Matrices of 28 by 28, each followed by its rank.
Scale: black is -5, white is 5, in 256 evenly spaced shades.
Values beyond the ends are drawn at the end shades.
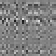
three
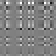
one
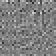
five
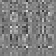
three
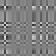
one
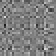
three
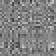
five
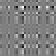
one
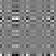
one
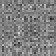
five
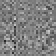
five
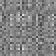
three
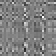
three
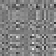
three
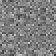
five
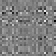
three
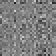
five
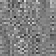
five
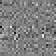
five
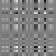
one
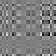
one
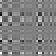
one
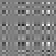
one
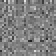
five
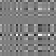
one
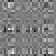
three
